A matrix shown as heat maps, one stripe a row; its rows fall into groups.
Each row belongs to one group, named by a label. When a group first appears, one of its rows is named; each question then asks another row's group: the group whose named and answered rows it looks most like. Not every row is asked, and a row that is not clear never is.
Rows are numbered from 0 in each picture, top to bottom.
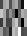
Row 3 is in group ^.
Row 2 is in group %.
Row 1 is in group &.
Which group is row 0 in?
%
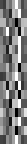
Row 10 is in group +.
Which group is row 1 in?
^
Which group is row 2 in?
&
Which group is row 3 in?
+
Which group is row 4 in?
^
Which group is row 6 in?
^
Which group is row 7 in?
+
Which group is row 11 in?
^
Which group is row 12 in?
&
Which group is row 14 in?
&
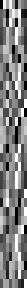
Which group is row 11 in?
%
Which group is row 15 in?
&
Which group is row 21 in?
%
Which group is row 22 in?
+
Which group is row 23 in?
&
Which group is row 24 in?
&
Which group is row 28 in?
^
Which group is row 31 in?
%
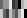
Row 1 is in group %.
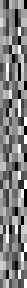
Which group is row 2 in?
&
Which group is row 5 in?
^
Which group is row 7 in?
+
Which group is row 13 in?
%
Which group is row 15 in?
%
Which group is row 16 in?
^
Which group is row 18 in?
&
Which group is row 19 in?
^
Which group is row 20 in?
%
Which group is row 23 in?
&
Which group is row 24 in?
%
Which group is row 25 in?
+
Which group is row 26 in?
+
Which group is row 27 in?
%
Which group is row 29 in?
&
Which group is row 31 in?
%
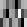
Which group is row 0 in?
&
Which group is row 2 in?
%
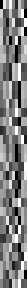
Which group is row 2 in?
&
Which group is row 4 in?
+
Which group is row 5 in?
&
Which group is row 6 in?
&
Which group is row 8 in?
^
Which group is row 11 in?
+
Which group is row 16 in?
&
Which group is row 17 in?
&
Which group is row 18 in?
%
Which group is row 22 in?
^
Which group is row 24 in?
+
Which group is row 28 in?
%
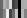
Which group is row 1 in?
+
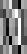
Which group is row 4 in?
^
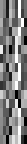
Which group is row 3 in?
^
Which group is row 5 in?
+
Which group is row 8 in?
^
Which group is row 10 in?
&
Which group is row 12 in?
^
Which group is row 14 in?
^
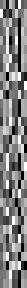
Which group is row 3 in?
+
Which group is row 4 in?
+
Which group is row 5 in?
+
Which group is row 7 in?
+
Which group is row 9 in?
%
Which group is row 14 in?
&
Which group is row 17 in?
+
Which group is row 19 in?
%
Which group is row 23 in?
+
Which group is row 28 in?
+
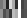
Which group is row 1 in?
^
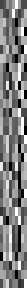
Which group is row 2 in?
&
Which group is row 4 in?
&
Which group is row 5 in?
%
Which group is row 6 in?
&
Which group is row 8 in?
^
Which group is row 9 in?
+
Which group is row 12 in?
^
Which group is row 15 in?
%
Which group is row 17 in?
%
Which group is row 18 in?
+
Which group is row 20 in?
+
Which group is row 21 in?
%
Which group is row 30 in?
&
